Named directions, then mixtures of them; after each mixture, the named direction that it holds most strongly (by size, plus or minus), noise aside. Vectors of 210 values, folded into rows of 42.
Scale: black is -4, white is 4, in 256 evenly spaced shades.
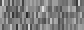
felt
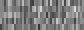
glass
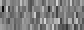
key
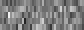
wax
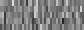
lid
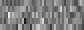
wax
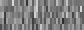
lid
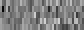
key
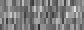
glass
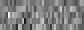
wax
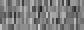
glass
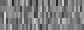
lid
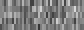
glass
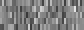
glass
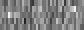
glass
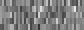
glass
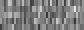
glass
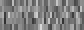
lid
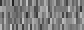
lid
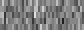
lid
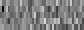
key
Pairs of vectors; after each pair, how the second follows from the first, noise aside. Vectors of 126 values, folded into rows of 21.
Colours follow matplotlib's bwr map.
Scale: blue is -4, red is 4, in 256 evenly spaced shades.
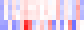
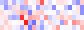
shuffled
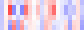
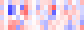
sign-scrambled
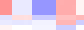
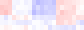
shrunk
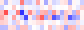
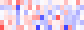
shuffled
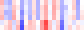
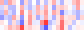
sign-scrambled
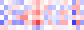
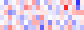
shuffled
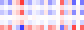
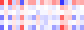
reversed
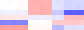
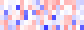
shuffled
